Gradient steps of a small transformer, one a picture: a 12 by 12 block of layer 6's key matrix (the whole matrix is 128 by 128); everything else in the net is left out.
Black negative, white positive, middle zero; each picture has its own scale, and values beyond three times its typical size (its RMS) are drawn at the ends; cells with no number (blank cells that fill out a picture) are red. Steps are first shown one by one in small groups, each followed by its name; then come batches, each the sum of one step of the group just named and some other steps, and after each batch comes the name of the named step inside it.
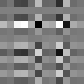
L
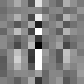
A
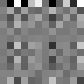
L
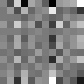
L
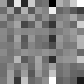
A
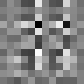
L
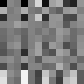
L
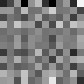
L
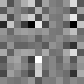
A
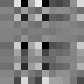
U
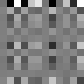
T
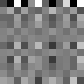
T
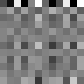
T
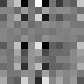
U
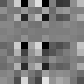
U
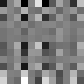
U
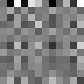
T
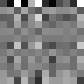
T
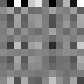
T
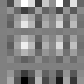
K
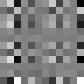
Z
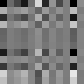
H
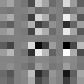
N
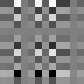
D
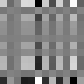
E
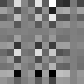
D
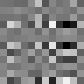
Z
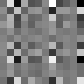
Z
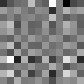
Z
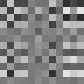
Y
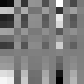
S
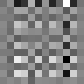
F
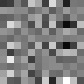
F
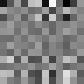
F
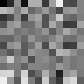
S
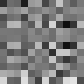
F
